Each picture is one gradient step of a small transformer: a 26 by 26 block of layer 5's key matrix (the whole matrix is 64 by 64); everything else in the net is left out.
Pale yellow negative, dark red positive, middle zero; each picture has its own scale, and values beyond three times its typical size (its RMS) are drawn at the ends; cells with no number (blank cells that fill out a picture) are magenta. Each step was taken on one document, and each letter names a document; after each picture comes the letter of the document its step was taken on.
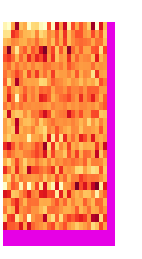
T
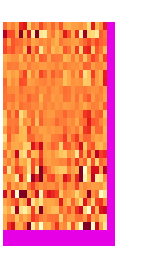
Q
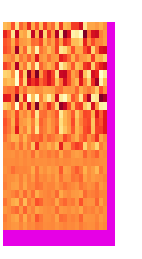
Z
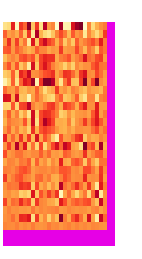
Z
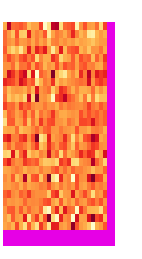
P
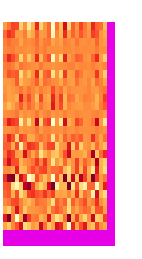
T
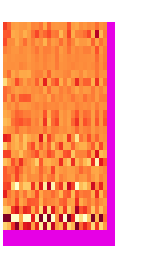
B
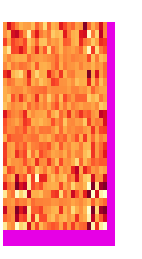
Q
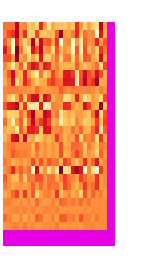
Z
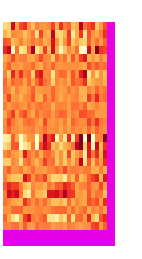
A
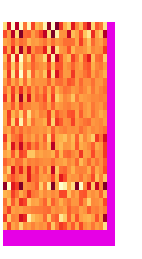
T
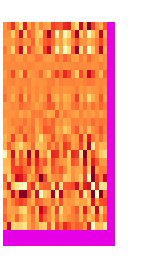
Q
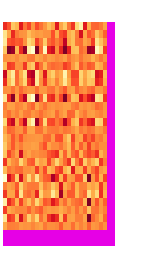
A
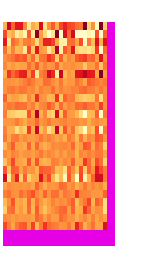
Q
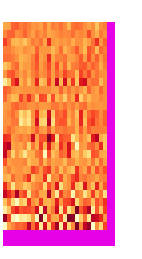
B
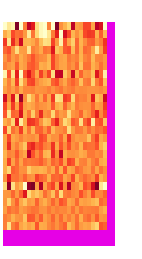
T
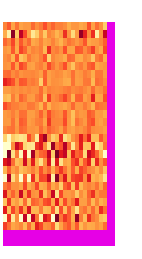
P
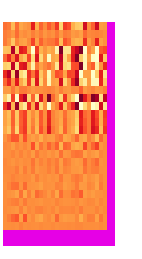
Z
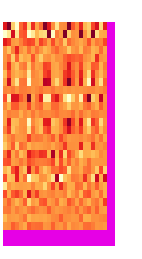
T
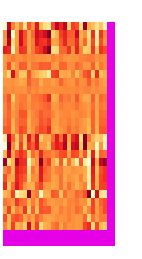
Q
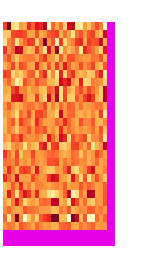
P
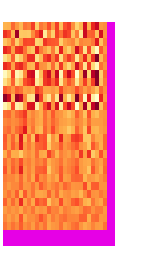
Z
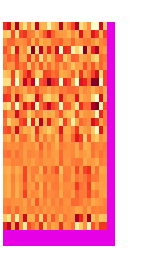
Z
